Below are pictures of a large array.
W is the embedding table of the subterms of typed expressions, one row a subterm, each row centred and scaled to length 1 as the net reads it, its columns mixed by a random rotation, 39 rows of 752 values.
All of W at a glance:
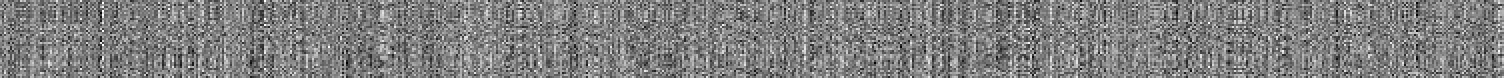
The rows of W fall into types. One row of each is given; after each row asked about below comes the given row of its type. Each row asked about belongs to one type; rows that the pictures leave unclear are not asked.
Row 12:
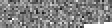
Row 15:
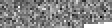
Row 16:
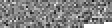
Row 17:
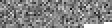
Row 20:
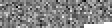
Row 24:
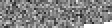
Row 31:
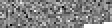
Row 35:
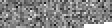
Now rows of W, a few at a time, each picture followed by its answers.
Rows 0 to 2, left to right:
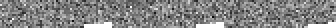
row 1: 15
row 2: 24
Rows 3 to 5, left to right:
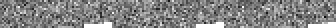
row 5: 15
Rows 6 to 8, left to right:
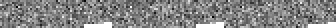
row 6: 20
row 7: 15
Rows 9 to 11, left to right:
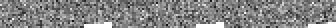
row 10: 35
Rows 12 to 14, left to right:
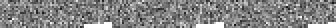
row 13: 17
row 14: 31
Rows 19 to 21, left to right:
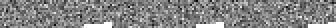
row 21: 31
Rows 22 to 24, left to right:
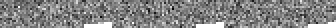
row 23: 12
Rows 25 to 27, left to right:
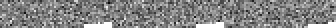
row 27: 24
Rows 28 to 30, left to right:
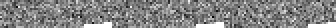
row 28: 24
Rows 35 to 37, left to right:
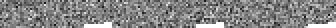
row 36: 16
